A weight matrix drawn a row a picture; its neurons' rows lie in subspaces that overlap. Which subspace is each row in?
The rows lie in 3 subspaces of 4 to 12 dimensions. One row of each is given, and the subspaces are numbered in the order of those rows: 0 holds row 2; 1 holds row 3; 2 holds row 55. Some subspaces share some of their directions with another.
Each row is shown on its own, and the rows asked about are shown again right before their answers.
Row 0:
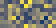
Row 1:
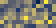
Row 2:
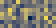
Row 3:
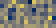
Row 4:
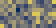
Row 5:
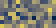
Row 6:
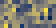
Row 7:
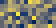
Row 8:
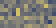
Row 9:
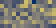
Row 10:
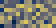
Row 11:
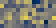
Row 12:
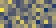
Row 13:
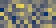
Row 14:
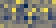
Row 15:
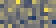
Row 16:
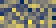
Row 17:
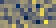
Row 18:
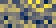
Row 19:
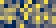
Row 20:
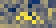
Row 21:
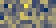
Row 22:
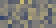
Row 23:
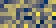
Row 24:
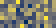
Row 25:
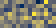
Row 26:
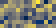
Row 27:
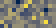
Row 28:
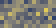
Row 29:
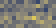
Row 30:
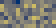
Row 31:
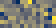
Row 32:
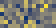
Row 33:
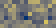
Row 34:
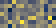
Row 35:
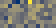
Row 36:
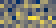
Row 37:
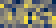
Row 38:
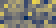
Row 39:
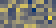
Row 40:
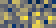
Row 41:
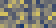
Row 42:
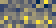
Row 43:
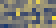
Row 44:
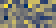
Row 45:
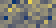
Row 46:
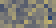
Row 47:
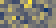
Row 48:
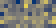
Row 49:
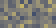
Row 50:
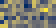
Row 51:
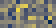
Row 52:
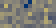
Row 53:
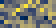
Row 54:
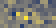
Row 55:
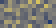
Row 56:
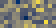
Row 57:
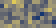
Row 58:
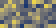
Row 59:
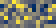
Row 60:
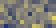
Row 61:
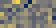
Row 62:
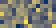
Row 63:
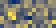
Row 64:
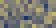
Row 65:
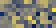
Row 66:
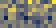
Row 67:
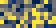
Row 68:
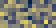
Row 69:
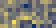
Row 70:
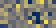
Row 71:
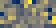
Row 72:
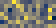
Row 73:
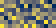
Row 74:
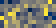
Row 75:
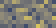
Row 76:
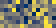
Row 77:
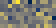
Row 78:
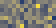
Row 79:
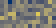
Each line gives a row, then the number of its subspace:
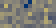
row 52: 2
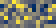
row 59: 0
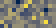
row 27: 0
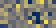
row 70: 2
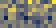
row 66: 1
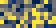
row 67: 2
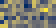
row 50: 2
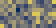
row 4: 2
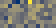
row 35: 0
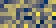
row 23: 2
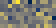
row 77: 0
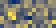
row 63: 2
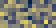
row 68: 2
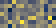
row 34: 0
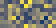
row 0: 2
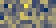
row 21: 2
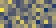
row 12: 2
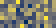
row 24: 0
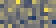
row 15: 0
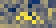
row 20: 2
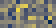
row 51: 0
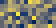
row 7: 2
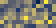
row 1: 1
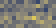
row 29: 0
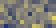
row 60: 2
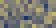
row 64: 2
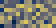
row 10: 2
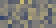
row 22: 0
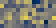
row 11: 1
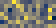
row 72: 0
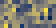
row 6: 2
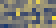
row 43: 2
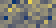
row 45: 0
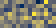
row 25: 2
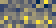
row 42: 1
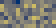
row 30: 0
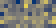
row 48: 1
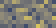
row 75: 2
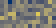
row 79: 2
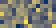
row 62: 0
